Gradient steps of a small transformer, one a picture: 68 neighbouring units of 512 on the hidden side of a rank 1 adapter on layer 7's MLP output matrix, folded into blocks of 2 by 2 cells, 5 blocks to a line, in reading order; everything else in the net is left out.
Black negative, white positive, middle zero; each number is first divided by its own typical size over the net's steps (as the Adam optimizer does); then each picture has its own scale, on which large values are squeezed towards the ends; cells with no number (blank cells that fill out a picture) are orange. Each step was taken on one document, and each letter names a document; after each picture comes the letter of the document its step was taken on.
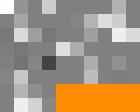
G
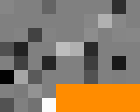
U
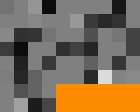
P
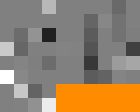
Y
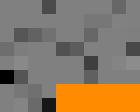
Y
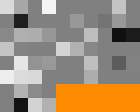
G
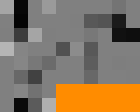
G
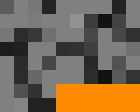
P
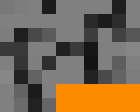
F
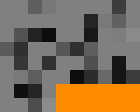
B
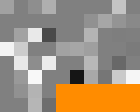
B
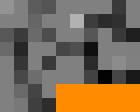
P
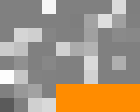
U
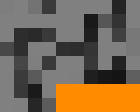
B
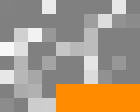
U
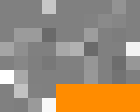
Y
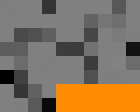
Y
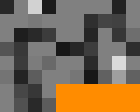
B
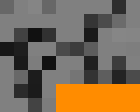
B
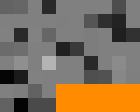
F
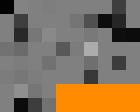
G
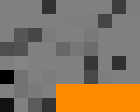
U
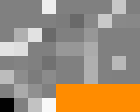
U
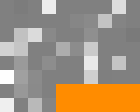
U
